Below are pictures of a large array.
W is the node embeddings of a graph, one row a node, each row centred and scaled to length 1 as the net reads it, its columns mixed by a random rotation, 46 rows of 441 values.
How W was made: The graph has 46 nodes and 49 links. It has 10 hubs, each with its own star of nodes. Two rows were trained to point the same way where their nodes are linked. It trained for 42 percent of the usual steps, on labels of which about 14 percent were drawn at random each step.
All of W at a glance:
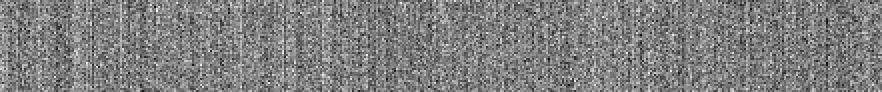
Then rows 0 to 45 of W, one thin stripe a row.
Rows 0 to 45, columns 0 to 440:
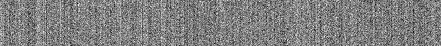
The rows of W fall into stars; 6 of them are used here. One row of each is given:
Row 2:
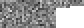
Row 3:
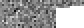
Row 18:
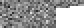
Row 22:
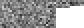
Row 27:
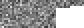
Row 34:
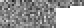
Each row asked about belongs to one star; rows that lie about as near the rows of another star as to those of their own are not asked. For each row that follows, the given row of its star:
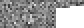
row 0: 22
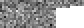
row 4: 2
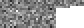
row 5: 2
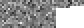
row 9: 18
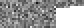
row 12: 27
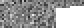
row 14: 34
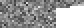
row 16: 18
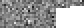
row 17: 22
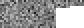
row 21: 34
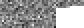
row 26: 3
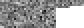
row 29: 18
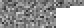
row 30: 3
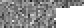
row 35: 34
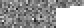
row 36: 3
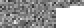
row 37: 3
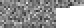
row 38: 18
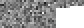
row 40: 34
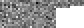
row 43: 27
